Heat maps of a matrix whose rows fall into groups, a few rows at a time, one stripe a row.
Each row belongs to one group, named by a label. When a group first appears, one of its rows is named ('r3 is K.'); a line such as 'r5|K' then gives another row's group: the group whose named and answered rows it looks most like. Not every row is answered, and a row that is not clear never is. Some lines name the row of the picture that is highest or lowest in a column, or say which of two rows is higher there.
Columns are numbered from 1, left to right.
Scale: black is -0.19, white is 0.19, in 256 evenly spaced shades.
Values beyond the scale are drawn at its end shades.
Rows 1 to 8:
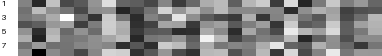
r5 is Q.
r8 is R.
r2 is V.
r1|R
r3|Q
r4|R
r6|R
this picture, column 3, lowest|7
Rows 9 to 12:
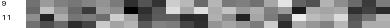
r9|V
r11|Q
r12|R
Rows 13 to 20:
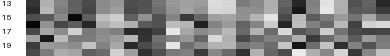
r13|V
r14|V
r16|R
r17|V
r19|V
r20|Q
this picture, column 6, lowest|20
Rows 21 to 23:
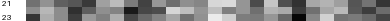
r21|V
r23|V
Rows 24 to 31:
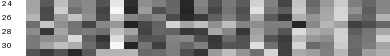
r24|Q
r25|Q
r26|Q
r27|V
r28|Q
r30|Q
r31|R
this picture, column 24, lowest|27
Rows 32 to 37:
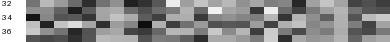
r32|V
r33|V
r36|V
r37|R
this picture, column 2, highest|32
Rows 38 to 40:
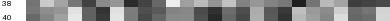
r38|V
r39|Q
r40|Q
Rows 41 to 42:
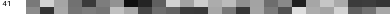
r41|V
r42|Q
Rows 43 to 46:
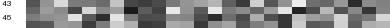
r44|V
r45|Q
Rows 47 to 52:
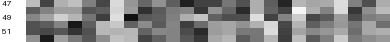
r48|Q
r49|Q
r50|R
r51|R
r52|R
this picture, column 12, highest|49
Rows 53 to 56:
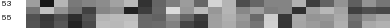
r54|V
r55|R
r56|R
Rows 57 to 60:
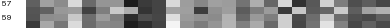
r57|V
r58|R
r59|V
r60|V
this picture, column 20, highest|58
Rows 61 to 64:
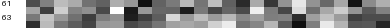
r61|Q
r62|Q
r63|V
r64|V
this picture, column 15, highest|64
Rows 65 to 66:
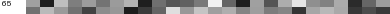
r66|V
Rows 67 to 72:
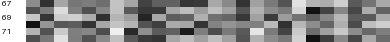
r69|Q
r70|R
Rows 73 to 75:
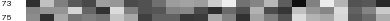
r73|V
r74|Q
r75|Q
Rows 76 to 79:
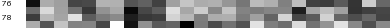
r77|V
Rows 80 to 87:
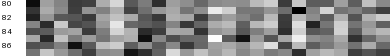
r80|R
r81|V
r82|R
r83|R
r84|R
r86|R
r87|V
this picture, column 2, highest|87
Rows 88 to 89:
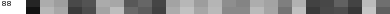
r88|R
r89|R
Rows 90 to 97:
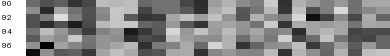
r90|R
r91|R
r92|R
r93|R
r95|V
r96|R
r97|R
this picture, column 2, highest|94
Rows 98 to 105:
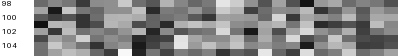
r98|V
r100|R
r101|R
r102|Q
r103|V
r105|Q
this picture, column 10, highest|98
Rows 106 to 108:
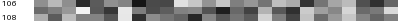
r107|Q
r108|Q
